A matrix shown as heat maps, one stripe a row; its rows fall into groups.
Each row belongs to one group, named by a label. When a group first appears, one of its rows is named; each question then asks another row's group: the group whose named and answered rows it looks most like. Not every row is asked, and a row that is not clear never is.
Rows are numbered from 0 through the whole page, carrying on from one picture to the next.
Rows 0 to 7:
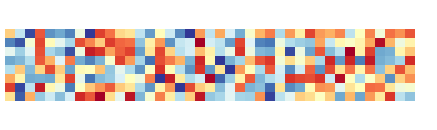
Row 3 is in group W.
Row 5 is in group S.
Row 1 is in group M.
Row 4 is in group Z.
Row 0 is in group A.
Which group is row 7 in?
M
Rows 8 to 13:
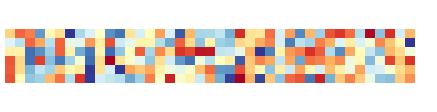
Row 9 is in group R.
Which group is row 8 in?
Z
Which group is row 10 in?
S
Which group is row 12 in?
S
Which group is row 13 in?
S
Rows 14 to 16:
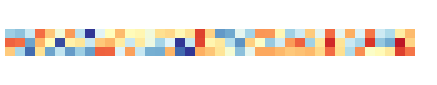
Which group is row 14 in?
W
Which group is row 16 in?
A
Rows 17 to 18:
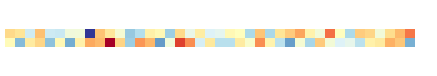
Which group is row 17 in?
A
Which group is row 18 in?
R
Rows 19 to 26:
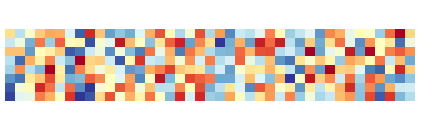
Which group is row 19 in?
Z
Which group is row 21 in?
Z
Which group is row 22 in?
R
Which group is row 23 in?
Z
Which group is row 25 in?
W
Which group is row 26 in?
W
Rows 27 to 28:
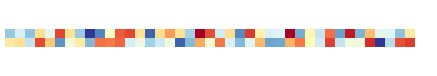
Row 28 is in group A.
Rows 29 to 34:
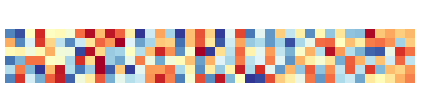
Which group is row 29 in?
M
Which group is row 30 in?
M
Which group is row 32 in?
R
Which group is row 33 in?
Z
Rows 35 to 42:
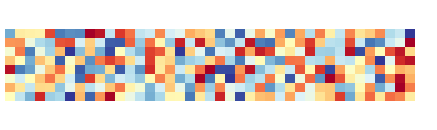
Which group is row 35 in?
M
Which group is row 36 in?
S
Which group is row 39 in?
S
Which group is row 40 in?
Z
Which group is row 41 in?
A
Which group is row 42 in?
A
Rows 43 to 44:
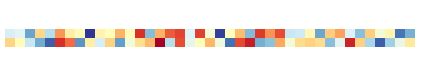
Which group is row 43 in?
W
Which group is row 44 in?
S
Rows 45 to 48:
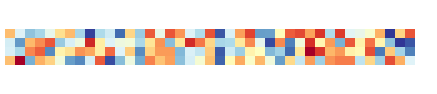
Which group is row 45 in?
S
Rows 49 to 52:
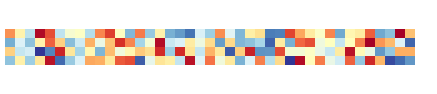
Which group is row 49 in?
A
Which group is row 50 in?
M
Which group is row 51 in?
S
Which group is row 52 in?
M
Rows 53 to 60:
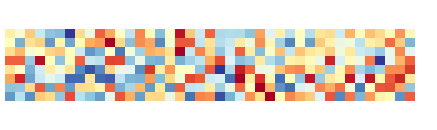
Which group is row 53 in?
R
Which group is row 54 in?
R
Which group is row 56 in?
A
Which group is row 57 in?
S
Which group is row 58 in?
Z
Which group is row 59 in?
R
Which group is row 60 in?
W
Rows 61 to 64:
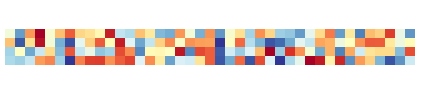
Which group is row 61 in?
R
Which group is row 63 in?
W
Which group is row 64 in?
M
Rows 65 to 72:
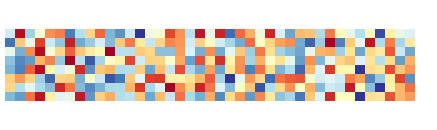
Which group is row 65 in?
Z
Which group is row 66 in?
W
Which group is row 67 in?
R
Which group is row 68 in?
W
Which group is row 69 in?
R
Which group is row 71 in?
S
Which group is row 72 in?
R
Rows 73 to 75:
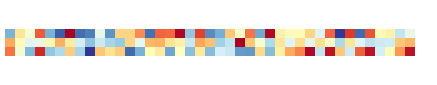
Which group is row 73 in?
W
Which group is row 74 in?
S
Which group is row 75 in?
A
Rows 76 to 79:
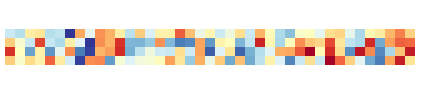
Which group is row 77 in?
A
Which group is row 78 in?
A
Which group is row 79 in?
Z
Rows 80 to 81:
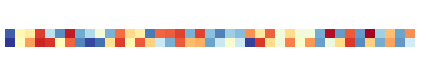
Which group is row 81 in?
W
